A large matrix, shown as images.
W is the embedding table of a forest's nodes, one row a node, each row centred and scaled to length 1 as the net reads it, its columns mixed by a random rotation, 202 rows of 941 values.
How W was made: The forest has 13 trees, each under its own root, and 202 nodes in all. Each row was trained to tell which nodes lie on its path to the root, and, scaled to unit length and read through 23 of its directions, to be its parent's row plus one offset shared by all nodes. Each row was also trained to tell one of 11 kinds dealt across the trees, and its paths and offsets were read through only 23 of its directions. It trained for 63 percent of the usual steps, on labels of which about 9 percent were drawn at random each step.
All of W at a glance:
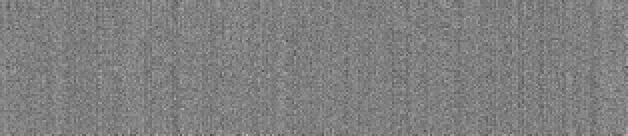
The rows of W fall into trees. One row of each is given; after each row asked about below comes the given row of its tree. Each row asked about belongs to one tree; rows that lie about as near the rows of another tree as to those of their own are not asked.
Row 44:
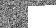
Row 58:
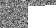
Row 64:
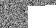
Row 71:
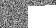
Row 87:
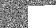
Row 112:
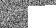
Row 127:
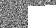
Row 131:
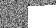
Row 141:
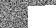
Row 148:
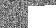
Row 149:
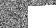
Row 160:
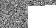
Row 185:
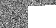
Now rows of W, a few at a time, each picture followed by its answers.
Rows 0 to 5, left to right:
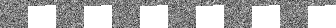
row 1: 64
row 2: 71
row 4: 131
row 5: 185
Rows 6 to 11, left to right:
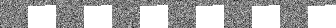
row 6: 71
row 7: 64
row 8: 185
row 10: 71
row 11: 185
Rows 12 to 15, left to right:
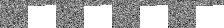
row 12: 112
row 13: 185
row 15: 127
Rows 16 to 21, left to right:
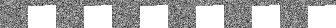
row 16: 149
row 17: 160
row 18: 149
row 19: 185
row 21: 148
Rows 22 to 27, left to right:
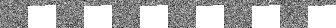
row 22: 185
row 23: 58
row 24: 71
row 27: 160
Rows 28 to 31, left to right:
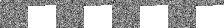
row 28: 64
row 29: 131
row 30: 44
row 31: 131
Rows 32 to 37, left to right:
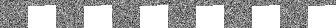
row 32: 71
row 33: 148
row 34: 185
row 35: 87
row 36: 141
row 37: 71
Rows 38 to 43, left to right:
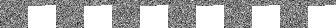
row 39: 44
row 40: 87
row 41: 44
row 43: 112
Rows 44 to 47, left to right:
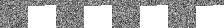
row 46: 131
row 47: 148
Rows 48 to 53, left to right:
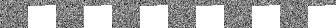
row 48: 44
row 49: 58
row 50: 112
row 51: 71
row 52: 44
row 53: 131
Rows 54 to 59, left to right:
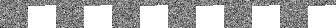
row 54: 127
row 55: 160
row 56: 149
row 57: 141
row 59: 149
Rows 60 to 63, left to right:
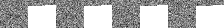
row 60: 160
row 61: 160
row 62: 58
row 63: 160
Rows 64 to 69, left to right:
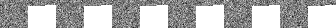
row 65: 148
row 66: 131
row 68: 64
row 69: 148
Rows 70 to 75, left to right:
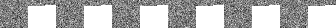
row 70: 185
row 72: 64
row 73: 112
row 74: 141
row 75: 71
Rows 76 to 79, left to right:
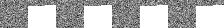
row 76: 131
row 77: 58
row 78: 71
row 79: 131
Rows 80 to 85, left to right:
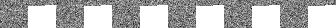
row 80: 44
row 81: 141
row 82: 58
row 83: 58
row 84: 71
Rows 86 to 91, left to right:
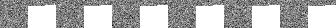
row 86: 149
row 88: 112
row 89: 131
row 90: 112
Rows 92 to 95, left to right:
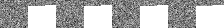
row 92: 87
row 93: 112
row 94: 71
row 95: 160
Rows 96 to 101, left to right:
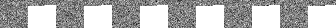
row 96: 160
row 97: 149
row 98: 44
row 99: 131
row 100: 64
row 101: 64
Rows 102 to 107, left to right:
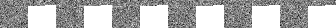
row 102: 44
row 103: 148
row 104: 64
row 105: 58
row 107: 112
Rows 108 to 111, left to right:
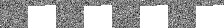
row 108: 71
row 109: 64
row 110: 185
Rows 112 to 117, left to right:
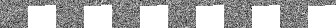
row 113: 185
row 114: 58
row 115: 112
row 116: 127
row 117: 58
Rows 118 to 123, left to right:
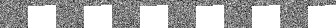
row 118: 141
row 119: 185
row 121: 112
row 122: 141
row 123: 149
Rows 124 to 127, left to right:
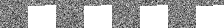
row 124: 185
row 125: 112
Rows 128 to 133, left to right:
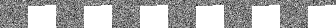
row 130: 112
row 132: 148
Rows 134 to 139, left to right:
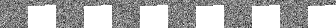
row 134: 185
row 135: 131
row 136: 141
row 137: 64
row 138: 58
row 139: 160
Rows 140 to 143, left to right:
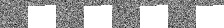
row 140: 58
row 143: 64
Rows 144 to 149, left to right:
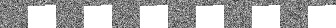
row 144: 185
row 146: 160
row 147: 87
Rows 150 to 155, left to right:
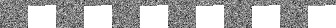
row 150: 64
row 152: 71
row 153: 112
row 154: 71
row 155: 112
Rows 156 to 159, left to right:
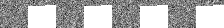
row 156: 71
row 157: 160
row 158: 58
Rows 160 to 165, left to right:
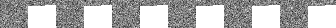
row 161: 58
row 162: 44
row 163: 131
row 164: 131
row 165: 131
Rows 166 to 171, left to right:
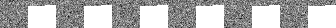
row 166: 71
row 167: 87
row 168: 149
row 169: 185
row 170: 127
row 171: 58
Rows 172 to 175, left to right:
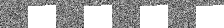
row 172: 149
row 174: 185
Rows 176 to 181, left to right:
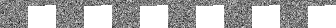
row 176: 64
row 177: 87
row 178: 112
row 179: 64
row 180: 58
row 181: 160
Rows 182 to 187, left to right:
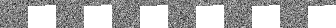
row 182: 112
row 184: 64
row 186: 58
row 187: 131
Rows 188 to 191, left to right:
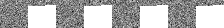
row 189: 44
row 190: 148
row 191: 160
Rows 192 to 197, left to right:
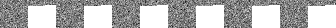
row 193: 112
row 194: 44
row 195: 185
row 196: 131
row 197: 58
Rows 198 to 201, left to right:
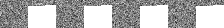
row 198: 71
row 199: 64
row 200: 160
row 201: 131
